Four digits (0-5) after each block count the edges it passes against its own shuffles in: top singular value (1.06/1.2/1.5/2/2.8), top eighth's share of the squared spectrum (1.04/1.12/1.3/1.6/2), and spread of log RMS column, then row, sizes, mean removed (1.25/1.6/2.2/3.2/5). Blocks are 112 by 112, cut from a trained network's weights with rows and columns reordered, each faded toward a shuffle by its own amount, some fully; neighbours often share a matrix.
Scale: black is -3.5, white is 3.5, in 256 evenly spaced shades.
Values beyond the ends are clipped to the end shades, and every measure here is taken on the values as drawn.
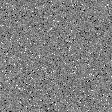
0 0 0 0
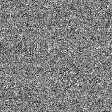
3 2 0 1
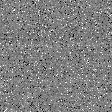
1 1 0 0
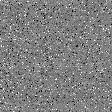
1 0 0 0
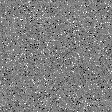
0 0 0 0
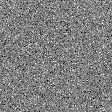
0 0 0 0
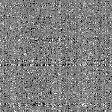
3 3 0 3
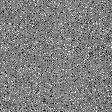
1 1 0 0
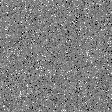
0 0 0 0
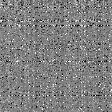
3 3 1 3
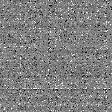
3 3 2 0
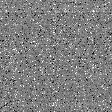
2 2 1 0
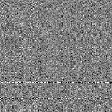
4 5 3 3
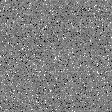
1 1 0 0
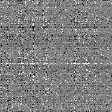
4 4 3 2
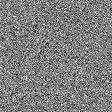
1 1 0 0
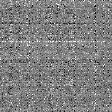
3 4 3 2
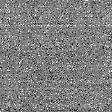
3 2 2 1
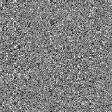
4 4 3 1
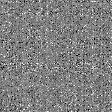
2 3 1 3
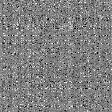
3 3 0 3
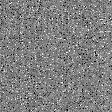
2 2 0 1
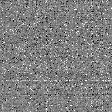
2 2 2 1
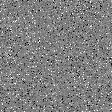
0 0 0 0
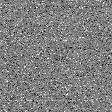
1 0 0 0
